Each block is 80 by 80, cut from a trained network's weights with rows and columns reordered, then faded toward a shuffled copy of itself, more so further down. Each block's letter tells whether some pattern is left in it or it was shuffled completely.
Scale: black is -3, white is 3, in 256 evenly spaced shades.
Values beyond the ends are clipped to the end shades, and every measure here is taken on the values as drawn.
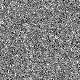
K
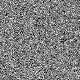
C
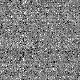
C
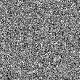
C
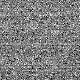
C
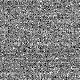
C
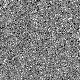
K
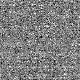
C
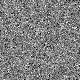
K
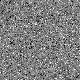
K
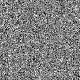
C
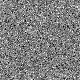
K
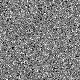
K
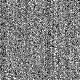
C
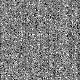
C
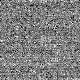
C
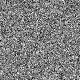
K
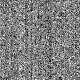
C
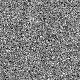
K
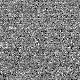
C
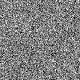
C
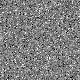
K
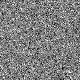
K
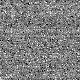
C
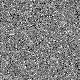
K
